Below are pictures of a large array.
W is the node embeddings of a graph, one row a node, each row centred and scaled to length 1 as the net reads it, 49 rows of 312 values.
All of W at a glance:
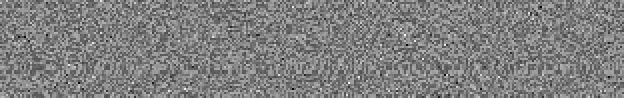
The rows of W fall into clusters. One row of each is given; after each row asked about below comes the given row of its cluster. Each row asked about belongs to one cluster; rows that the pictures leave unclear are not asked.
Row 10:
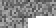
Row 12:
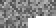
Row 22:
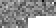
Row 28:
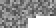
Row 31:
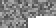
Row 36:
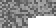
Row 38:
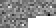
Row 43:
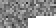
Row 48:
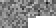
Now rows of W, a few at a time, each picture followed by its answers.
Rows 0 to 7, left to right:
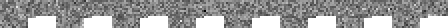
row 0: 48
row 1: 10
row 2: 36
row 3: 36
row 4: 22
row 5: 43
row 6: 10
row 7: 28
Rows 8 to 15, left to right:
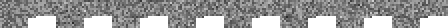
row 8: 36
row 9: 22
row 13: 43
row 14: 28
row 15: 43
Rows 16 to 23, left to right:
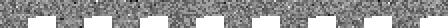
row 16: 12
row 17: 31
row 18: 31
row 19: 36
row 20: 31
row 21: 38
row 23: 12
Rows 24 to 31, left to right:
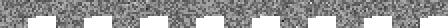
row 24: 10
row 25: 22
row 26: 48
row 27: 36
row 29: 48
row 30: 10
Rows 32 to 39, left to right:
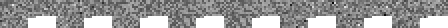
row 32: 48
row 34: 48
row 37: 22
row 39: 12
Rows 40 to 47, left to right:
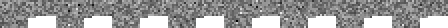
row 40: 22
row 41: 43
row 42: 28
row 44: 36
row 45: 31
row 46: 28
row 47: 48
